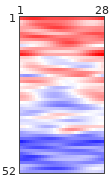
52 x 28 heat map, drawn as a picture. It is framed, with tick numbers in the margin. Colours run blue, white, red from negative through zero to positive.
Slope: up to the top. Ninth with the lowest average: bottom left. Grain: streaks across.
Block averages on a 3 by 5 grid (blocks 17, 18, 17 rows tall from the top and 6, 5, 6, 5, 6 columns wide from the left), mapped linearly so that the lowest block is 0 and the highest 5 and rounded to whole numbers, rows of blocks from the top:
55555 / 33233 / 00111
